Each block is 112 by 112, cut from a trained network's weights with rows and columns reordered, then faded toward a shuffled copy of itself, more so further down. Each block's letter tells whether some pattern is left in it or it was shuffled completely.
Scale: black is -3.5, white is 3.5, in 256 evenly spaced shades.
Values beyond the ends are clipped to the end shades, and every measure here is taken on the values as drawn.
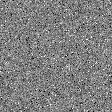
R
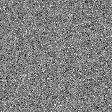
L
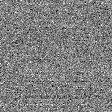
L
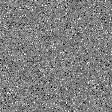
L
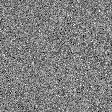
R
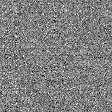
L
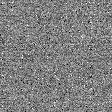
L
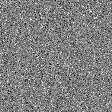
R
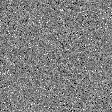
L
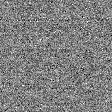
L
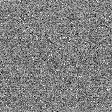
L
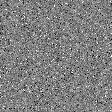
L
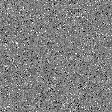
L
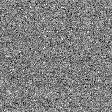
L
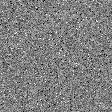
R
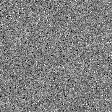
R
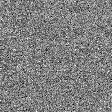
L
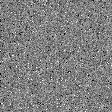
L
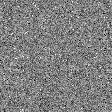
L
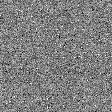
L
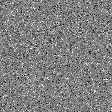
L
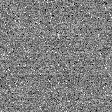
L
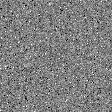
L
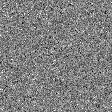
R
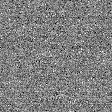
L
